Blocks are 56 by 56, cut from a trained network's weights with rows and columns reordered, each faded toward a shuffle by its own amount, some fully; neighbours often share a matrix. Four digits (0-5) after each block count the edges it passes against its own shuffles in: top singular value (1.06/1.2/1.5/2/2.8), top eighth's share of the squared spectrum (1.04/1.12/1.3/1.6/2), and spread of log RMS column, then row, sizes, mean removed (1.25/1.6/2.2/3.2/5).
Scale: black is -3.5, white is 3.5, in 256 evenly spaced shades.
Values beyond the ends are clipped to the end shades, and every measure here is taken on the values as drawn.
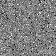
0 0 0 0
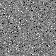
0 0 0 0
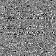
3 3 0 2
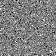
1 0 0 0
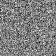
1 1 0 0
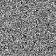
2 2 1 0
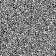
0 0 0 0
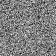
1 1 0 0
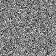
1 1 0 0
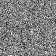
0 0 0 0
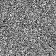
0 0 0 0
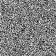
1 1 0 0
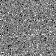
2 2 0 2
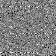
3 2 0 2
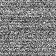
3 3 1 0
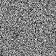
2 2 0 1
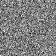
1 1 0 0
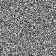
2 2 0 1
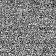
1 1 0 0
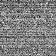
3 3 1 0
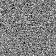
0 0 0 1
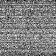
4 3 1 1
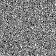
1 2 0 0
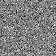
2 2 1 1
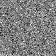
1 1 0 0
